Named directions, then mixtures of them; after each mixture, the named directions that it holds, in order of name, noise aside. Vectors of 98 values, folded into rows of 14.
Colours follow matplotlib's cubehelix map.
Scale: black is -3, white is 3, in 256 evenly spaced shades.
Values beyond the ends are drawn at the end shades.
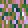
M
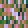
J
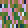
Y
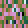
J, M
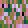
J, M, Y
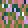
M, Y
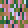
J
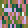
J, M, Y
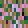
M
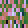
J, M, Y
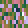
M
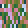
Y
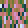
Y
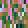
Y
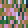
J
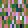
J, M, Y
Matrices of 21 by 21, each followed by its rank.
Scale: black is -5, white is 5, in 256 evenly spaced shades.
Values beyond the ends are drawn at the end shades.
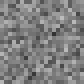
full rank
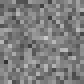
full rank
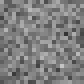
full rank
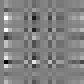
one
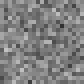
full rank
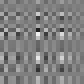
one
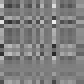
one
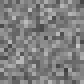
full rank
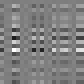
one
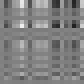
one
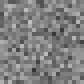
full rank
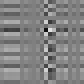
one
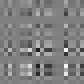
one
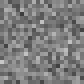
full rank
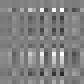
one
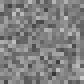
full rank
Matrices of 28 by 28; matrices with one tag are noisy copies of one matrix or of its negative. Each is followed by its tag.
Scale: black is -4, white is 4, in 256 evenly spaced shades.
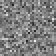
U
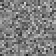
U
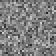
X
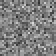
U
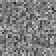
X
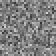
X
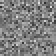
U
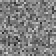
X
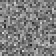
X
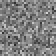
X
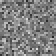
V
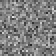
X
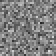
V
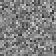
U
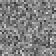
X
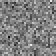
X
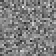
U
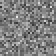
U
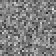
X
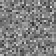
U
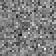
U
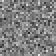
U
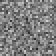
V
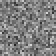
X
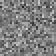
U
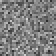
V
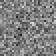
U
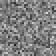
X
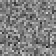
X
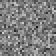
X
